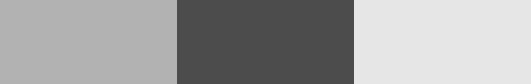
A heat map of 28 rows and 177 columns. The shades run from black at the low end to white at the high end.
The table splits into one row of 3 panels. Panel 1,1: high, flat. Panel 1,2: low, flat. Panel 1,3: very high, flat.
